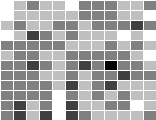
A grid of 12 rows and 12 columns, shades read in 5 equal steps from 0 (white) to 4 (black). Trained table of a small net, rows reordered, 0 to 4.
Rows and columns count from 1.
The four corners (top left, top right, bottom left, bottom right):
0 2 2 2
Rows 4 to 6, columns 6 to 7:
2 1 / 1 1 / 2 2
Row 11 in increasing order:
0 0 1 1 1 1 2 2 2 2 3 3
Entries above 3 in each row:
0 0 0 0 0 0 1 0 0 0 0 0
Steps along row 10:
same same same down up down up down up down same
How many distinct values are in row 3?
3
